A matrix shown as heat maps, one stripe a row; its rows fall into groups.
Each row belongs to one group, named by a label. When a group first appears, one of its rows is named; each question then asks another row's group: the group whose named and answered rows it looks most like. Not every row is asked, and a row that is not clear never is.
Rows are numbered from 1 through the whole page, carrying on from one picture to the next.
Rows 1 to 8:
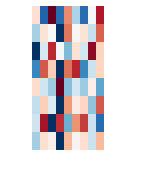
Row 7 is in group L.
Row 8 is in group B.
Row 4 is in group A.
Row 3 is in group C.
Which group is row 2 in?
B
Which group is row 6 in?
B
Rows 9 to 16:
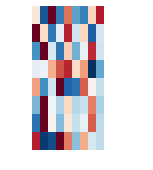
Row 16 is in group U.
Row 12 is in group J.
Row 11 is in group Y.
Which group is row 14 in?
Y
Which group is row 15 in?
Y
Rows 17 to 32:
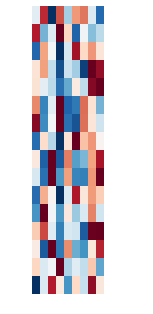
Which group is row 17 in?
L
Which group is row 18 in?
U
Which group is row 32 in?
C
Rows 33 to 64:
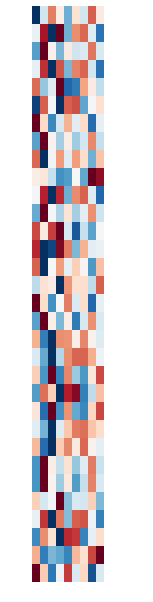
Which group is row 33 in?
C
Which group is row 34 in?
L
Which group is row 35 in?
Y
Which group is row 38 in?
A
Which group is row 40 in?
Y
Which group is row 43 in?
L
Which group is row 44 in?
Y
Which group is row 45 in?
U
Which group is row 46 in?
U
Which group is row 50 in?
Y
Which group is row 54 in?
A
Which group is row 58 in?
Y
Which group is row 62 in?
A
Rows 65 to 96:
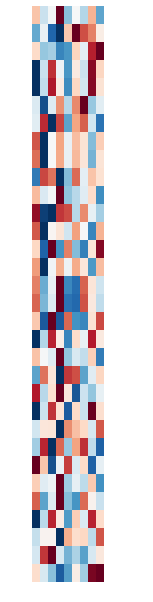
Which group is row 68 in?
C
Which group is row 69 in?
C
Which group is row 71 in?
L
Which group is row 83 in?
C
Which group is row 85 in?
A
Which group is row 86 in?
U
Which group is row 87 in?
C
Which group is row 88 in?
B
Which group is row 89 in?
L
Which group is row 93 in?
C
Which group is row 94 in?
B
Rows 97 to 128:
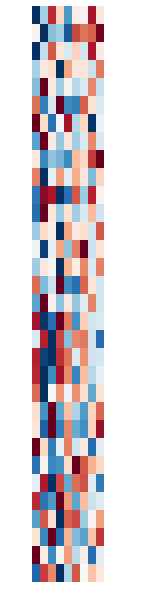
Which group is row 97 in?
C
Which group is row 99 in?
C
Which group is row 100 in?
B
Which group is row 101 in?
Y
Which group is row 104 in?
Y
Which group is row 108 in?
Y
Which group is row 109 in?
B
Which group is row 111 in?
B
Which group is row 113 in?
Y
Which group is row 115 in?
L
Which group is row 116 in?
U
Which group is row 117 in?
U
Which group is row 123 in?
L
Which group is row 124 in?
U
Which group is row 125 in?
A
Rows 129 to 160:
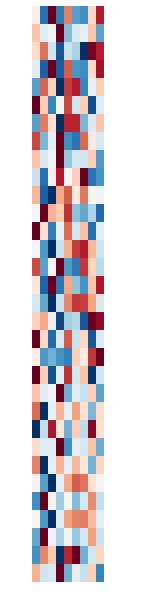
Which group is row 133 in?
A
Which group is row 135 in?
A
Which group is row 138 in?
J
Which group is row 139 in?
U
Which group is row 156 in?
Y
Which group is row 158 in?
Y
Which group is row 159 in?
A
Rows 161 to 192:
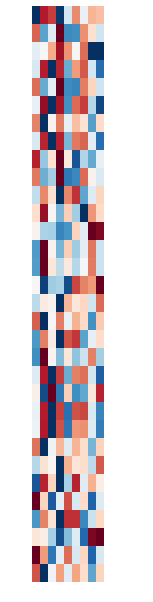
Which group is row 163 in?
J
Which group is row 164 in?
L
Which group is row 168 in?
L
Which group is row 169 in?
U
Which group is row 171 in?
A
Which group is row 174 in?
Y
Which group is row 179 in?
A
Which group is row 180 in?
Y
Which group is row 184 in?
L
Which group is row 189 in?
A
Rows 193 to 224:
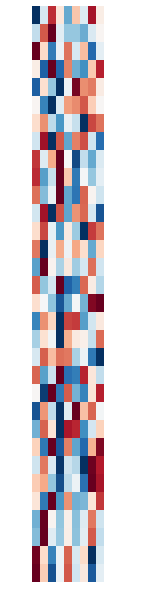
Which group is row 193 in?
C
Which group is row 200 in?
L
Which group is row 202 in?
U
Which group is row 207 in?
Y
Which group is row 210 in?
A
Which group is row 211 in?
B
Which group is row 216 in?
A
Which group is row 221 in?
Y
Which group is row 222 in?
Y
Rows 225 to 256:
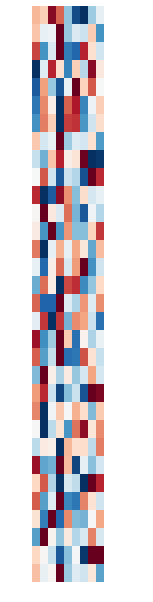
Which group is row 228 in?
C
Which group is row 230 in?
A
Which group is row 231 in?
A
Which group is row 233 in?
J
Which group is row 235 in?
U
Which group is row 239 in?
J
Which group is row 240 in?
A
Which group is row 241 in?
U
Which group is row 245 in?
Y
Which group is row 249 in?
B
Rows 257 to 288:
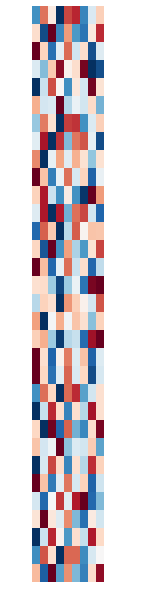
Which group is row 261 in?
C
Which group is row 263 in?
A
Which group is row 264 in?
L
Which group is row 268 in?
L
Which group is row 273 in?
B
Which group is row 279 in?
C
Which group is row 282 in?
C
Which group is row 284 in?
J
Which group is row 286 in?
C
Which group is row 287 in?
A
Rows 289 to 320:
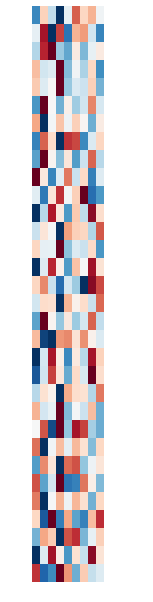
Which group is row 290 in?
L
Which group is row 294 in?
Y
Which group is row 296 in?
A
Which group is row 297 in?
Y
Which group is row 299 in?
J
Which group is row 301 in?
B
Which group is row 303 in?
C
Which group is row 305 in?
B
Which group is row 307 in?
U
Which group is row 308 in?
C
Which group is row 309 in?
C
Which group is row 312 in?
L
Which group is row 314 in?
A
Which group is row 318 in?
A
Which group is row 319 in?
C
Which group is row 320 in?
U
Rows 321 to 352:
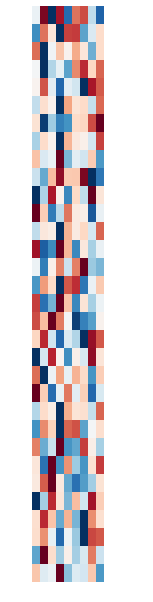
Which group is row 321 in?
L
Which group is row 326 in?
B
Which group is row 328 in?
B
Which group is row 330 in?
J
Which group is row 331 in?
C
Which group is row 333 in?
B
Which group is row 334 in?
U
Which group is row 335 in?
J
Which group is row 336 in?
A
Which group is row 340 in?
C
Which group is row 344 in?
A
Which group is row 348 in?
C
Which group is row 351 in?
Y
